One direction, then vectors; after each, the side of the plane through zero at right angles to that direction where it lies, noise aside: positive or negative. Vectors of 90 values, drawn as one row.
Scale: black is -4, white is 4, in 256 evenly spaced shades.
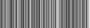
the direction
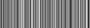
negative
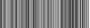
positive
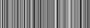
negative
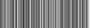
positive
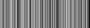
negative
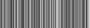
positive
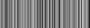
negative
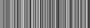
negative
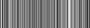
negative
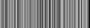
negative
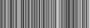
positive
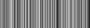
negative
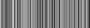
negative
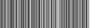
positive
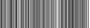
positive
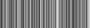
positive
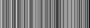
negative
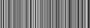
negative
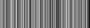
negative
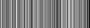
negative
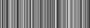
negative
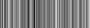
positive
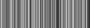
negative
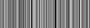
positive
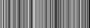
negative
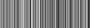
negative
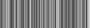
positive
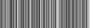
positive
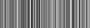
positive
